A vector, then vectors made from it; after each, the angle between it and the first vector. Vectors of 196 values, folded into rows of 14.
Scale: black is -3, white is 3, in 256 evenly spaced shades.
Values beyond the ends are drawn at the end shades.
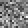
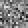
nearly opposite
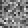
partly aligned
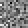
partly opposed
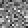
partly aligned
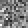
orthogonal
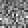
partly aligned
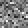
nearly parallel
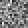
orthogonal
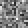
orthogonal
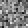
partly opposed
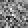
partly opposed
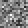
orthogonal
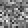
nearly parallel
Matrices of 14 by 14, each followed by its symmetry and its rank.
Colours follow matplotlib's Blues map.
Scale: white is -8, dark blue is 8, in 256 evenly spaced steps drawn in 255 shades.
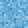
neither, full rank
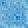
symmetric, rank three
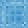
symmetric, rank two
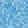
neither, full rank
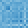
symmetric, rank three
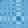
symmetric, rank two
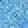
symmetric, full rank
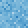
symmetric, full rank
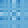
symmetric, rank one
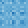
symmetric, rank two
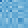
symmetric, rank two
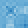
symmetric, rank two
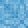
symmetric, rank three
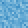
symmetric, full rank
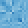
symmetric, rank three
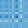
symmetric, rank one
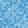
symmetric, full rank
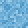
symmetric, full rank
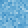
neither, full rank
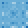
symmetric, rank two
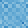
symmetric, rank three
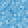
symmetric, full rank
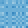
symmetric, rank one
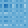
symmetric, rank one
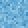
neither, full rank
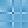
symmetric, rank one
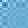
symmetric, rank one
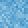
neither, full rank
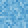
neither, full rank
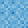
symmetric, rank three
